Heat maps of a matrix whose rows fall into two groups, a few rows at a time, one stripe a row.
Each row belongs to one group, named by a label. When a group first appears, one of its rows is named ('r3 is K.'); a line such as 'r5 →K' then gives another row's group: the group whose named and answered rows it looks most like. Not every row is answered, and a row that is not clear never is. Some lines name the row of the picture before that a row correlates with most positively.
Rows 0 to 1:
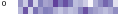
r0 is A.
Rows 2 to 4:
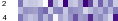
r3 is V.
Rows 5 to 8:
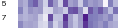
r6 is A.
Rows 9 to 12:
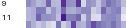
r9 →A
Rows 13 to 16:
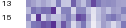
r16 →V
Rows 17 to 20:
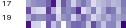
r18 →A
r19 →V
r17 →V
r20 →A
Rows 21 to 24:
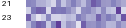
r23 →A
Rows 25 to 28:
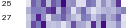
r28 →V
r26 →V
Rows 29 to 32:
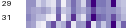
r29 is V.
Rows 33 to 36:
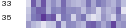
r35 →V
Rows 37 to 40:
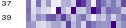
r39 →V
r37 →A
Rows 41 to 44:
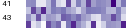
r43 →A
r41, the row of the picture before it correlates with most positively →40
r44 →A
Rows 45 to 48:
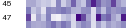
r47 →A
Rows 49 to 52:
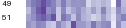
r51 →V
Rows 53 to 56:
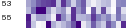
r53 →V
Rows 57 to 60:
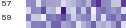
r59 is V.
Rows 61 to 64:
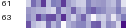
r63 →V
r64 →A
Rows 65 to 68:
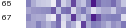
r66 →V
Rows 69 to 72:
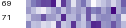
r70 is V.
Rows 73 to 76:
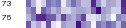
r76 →A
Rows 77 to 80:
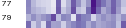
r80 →A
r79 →V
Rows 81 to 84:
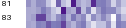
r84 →V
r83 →V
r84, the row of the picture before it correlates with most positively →79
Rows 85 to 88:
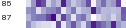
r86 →A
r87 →V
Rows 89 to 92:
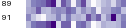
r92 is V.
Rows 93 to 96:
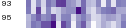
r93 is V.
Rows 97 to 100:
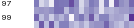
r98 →V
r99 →A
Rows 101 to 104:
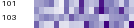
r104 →A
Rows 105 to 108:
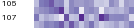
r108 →V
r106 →V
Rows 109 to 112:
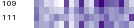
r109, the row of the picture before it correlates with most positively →107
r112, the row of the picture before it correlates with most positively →107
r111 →A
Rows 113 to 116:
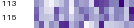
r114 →A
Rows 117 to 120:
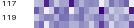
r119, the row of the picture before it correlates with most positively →116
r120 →A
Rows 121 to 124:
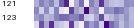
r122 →A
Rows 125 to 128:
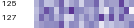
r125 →V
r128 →V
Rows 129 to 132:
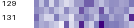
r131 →A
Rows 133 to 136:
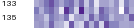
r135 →A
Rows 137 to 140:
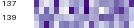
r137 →A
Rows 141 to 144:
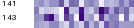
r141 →V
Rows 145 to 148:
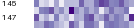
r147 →A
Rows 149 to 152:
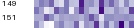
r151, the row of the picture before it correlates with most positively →148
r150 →A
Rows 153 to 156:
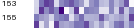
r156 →A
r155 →A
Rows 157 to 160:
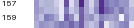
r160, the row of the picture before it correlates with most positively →153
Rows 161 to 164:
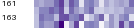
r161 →V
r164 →V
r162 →V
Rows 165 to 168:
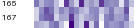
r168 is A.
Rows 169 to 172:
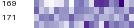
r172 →A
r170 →A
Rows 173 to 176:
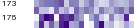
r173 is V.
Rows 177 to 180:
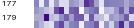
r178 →V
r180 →V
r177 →A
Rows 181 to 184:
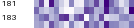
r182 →A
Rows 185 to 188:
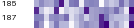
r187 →A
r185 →V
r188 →A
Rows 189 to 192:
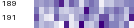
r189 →V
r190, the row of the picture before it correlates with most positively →186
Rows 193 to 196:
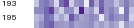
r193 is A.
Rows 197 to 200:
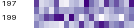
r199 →V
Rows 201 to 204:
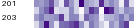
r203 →V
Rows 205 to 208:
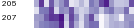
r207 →V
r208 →V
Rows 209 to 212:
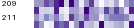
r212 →A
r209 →V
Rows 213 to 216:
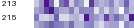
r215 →A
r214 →V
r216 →V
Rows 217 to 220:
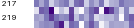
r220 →V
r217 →A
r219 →V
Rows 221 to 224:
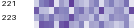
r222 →A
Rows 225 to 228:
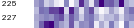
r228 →V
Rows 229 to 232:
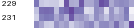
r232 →A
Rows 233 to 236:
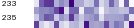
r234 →V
